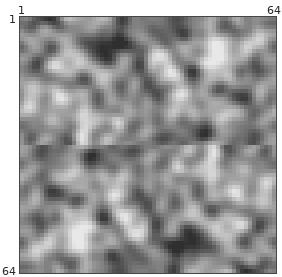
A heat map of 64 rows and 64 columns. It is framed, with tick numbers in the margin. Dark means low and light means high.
Grain: blotchy. Symmetry: a half turn. Odd rows or columns: none.
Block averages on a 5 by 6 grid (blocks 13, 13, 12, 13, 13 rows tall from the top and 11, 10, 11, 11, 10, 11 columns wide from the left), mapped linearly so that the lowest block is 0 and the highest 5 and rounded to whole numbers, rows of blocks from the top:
230253 | 443442 | 232232 | 244344 | 352032
